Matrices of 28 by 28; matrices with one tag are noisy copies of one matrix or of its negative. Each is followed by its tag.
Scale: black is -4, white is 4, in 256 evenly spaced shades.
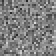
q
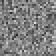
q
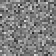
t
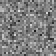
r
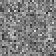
r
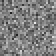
q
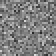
t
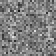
r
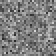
r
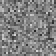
r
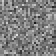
q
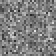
r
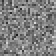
q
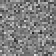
t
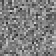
q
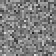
t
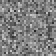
r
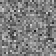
r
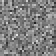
q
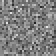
q
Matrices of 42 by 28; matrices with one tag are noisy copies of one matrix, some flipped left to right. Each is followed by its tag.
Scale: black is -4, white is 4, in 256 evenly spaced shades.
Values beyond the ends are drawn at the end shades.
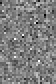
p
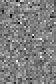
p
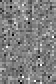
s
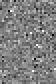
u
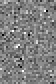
u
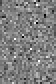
p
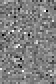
u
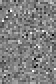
u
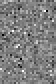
u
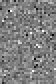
u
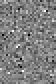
u
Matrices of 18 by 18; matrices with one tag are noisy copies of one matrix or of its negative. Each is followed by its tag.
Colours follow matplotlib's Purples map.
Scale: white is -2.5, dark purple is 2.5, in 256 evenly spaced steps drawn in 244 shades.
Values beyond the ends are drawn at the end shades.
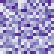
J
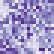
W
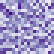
J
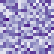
J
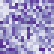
W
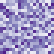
J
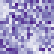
W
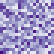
J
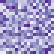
J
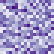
J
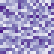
J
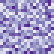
J
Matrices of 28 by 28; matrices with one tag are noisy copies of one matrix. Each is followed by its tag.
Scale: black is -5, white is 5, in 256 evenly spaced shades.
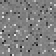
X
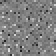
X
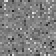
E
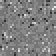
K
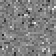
K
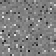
X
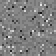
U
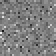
X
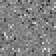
K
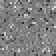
K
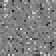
E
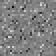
U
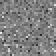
X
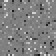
E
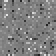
E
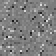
U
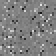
U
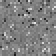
K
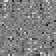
E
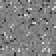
K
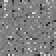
E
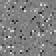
U
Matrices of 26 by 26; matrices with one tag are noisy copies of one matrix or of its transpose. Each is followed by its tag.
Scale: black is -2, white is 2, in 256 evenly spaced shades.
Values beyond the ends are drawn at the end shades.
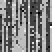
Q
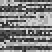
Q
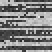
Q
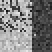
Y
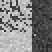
Y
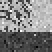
Y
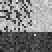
Y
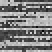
Q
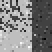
Y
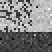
Y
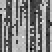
Q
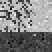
Y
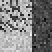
Y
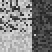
Y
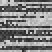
Q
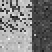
Y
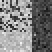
Y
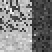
Y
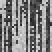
Q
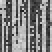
Q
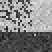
Y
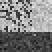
Y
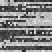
Q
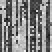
Q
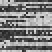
Q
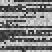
Q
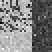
Y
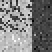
Y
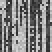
Q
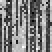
Q
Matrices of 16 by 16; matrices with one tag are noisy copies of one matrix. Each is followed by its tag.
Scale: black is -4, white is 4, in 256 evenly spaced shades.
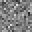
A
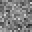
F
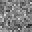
F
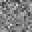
A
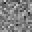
A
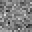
F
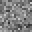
F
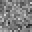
F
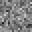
F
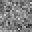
F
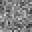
F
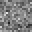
F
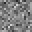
A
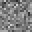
A
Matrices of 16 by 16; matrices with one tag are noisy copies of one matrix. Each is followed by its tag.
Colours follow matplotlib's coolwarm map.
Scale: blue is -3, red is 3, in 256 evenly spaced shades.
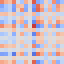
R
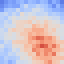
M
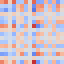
R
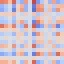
R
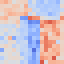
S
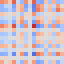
R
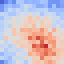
M
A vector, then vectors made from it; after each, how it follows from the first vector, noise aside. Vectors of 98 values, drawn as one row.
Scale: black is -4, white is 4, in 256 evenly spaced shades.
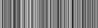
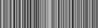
sign-scrambled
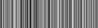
negated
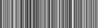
negated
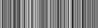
copied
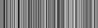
wrapped around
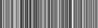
negated
